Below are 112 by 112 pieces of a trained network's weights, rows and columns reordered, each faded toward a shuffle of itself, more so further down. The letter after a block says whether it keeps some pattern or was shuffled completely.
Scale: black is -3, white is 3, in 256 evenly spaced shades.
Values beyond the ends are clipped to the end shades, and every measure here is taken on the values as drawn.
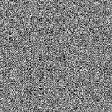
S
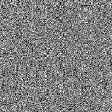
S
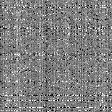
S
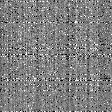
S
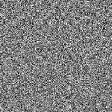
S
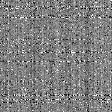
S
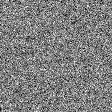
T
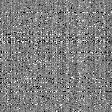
S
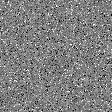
T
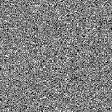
S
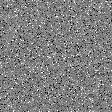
T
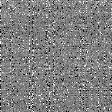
S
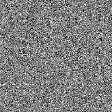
S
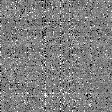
S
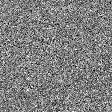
T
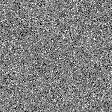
T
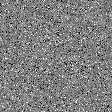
T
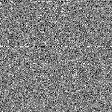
S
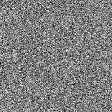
S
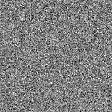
S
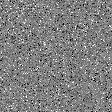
T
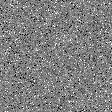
T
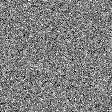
T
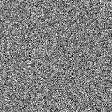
S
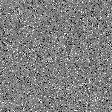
T
